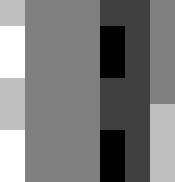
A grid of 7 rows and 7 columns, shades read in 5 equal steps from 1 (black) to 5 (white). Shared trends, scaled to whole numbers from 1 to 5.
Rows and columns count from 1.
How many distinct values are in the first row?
3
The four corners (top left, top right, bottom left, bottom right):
4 3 5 4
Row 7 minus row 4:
1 0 0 0 -1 0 1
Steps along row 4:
down same same down same up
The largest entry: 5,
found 4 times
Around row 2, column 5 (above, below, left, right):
2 1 3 2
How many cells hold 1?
4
